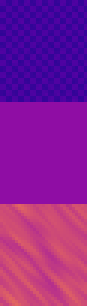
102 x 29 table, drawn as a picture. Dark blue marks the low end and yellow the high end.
The table splits into 3 rows of 1 panel. Panel 1,1: very low, checkered, faint in contrast. Panel 2,1: low, flat. Panel 3,1: middling, slanting down to the right, faint in contrast.
